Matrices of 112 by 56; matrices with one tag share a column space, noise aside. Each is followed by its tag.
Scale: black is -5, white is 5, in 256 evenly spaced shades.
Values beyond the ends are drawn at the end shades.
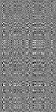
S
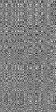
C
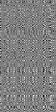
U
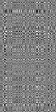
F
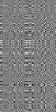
S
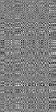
S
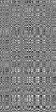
U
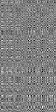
U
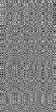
C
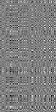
U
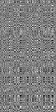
U
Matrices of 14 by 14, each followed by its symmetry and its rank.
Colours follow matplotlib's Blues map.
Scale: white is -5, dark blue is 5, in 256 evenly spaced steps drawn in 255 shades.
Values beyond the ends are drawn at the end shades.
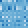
neither, rank two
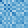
symmetric, rank three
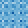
symmetric, rank two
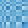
symmetric, rank one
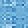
neither, rank three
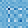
symmetric, rank two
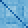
symmetric, full rank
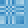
symmetric, rank one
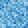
symmetric, full rank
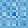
symmetric, rank two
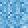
neither, rank three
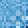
symmetric, rank three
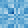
symmetric, rank two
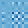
symmetric, rank one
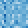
neither, rank two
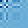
symmetric, rank one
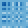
symmetric, rank one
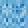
neither, rank two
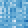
neither, rank three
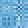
neither, rank two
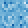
neither, rank three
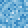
symmetric, full rank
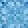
symmetric, rank three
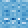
neither, rank two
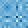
symmetric, rank two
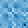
symmetric, rank three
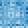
neither, rank three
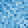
symmetric, full rank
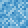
symmetric, full rank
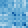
symmetric, rank three
